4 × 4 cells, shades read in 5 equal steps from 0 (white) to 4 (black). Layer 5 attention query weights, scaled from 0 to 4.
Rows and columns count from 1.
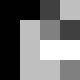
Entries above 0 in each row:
4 4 2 4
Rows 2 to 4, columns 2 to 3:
1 2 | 1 0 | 1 1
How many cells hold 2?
2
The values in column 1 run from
4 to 4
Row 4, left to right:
4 1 1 2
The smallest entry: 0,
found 2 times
